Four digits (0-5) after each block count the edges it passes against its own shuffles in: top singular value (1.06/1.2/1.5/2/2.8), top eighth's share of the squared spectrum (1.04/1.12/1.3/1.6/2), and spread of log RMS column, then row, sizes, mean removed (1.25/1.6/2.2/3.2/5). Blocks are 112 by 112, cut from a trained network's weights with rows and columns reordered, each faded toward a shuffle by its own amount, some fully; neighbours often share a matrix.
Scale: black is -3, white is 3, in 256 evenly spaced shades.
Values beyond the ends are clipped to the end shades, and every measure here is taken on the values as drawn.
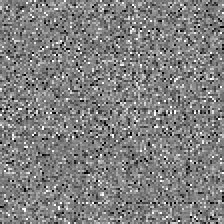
3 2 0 2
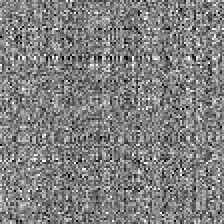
4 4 2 3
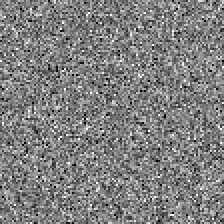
0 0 0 0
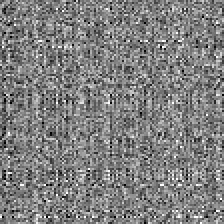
4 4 2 3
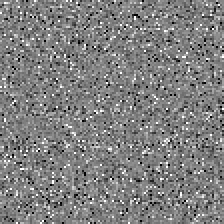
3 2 0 1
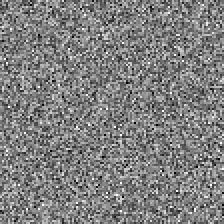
0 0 0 0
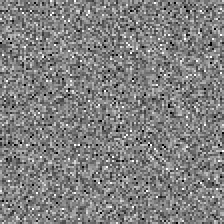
1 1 0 0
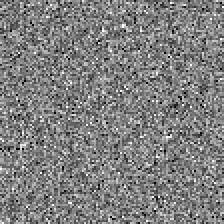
1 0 0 0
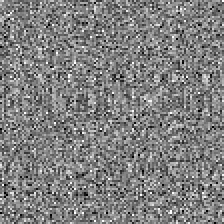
3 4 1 2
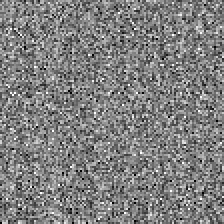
3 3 0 1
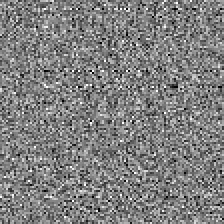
4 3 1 2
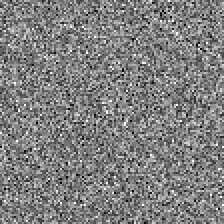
1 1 0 0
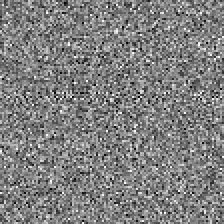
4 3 0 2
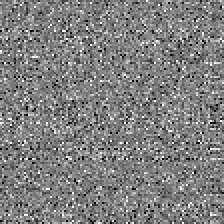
4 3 1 3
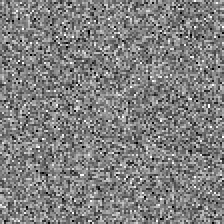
0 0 0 0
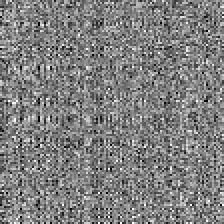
4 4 2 3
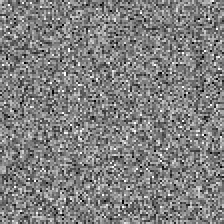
0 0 0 0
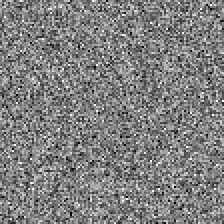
0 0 0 0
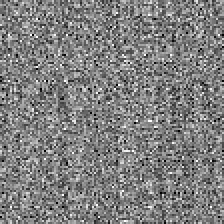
4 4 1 2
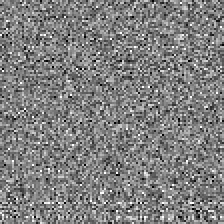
4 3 0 2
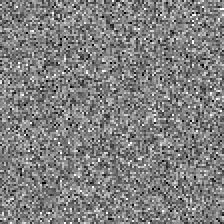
1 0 0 0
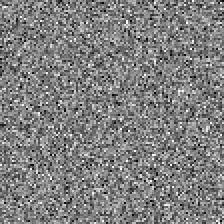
2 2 0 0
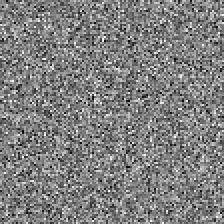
2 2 0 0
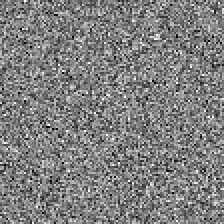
1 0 0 0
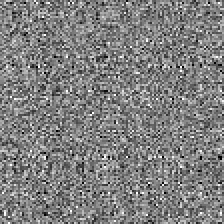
4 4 2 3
